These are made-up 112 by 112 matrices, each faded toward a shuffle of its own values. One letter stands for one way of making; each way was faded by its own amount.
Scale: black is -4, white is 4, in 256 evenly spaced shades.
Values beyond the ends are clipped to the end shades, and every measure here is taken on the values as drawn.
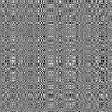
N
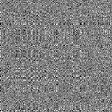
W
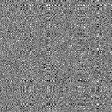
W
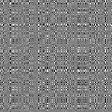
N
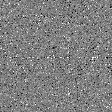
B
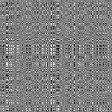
N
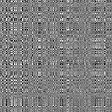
N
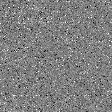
B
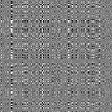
N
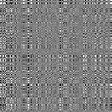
N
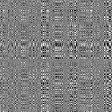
N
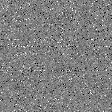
B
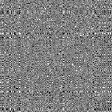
W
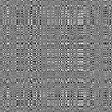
N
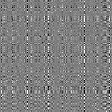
N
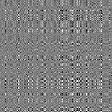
N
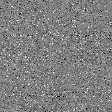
B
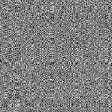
W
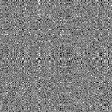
W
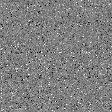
B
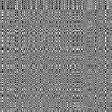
N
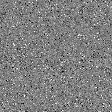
B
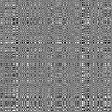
N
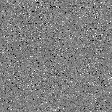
B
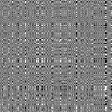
N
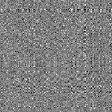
W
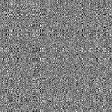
W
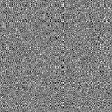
W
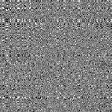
W
